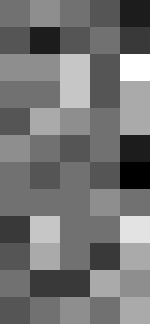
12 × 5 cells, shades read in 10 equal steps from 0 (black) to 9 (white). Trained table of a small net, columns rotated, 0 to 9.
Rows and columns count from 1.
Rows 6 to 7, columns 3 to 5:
3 4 1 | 4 3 0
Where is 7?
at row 3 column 3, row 4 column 3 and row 9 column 2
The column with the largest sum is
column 5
